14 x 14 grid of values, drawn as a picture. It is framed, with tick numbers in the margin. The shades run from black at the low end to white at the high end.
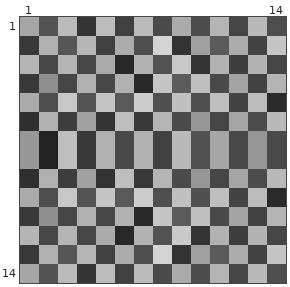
The top and bottom halves mirror each other. No seam splits the table. The field is checkered. The middle right is the smoothest part.
